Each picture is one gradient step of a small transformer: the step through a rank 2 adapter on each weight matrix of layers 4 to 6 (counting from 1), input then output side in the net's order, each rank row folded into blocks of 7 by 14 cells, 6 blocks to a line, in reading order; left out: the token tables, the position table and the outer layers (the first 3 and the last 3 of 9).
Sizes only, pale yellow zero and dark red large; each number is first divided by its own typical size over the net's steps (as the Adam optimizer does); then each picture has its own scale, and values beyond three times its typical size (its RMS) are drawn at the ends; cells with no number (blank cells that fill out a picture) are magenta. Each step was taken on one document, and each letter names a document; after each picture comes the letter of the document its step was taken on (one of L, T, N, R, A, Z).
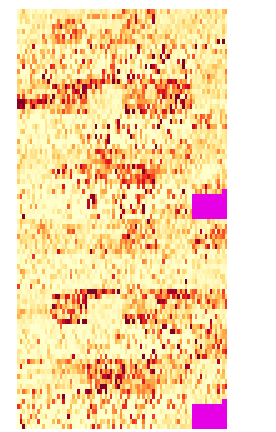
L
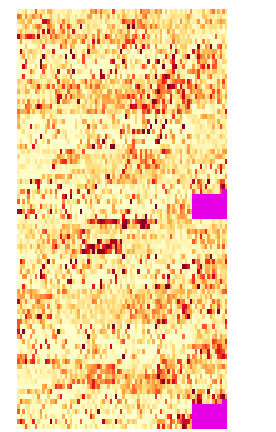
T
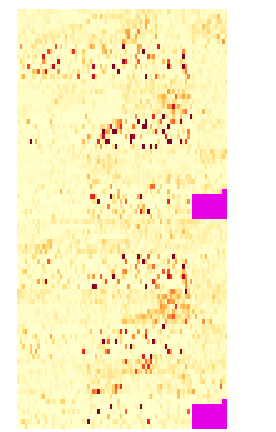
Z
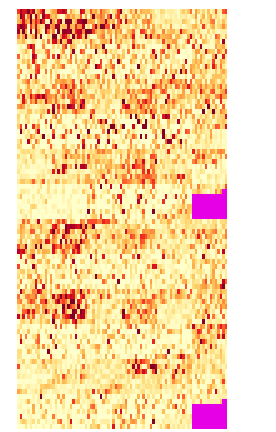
L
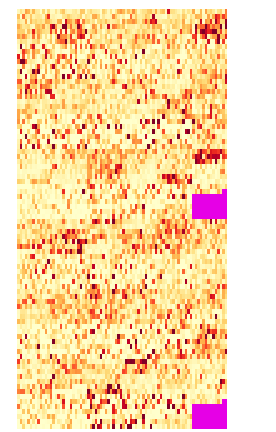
L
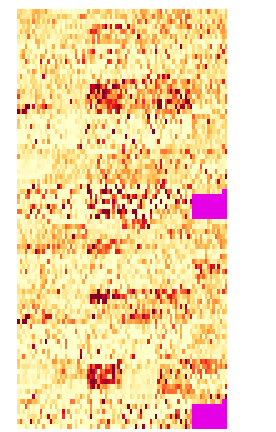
T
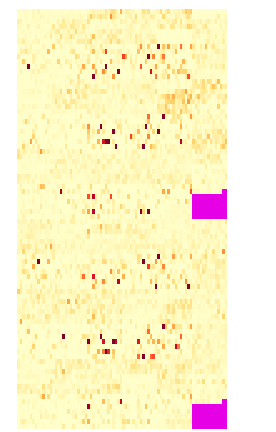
Z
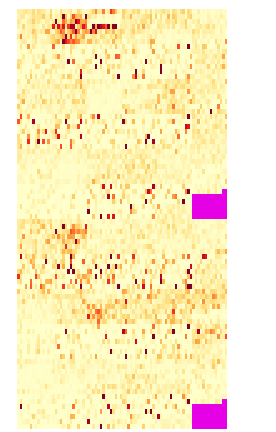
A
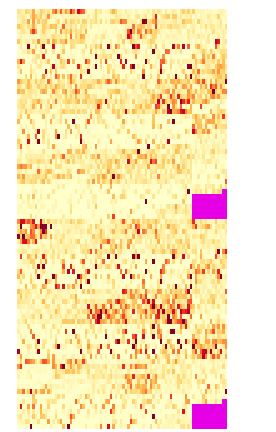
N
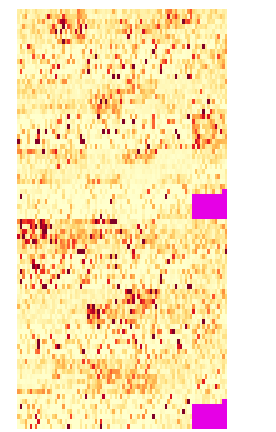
N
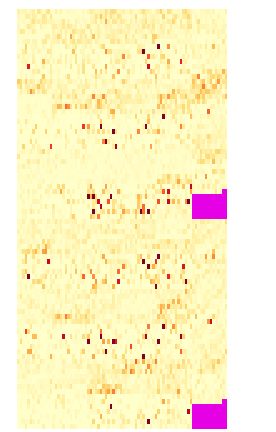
Z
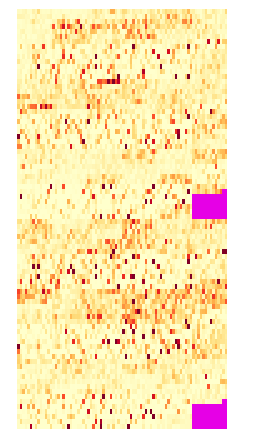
N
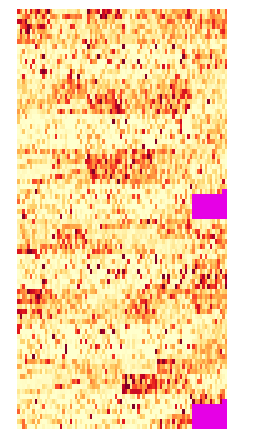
T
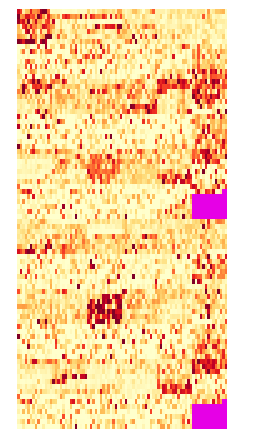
T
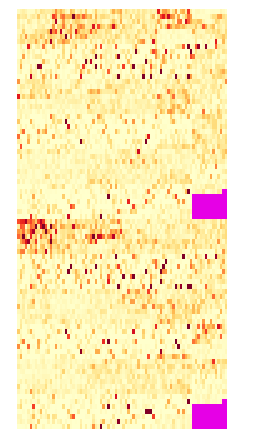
A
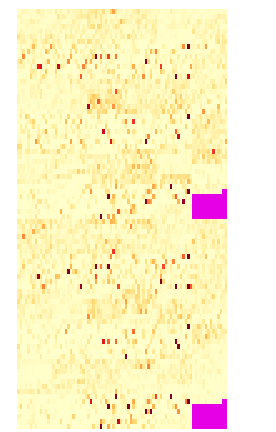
A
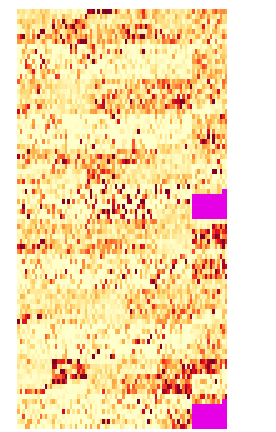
T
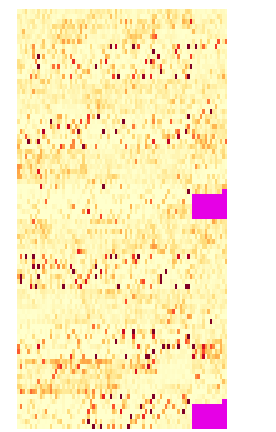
N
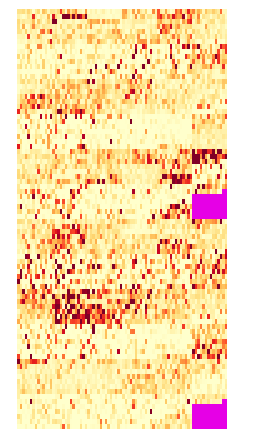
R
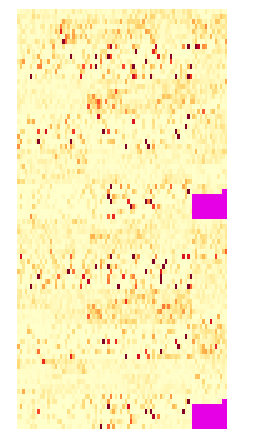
A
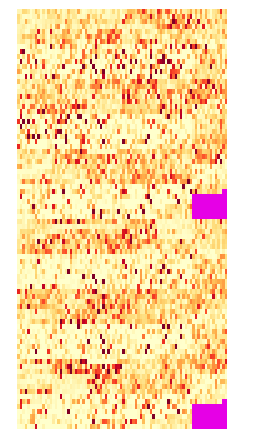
L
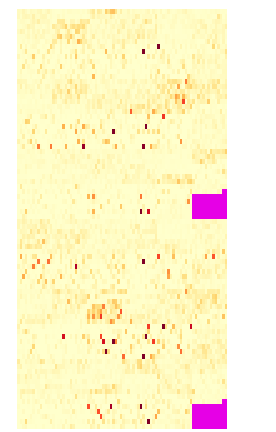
Z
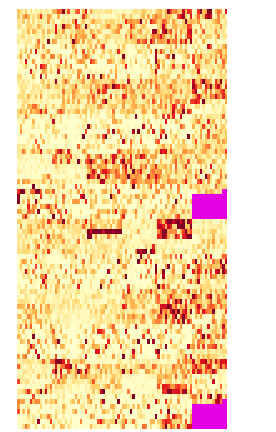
T
